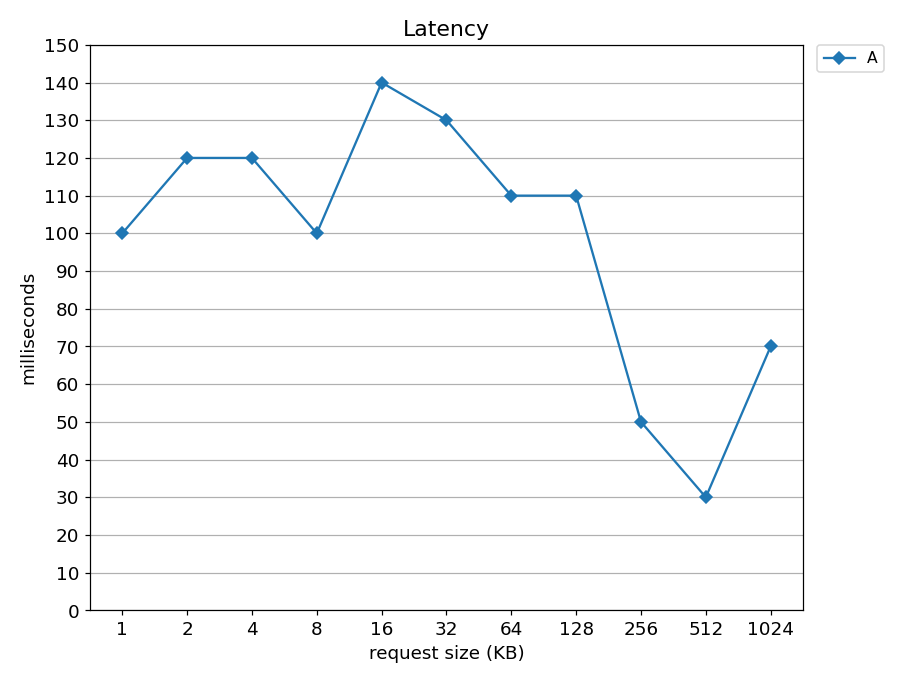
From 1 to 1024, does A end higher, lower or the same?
lower
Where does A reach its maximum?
16
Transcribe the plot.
Title: Latency
x-axis: request size (KB), ticks 1 2 4 8 16 32 64 128 256 512 1024
y-axis: milliseconds, ticks 0 10 20 30 40 50 60 70 80 90 100 110 120 130 140 150
Legend: A
Values:
A: 100 120 120 100 140 130 110 110 50 30 70
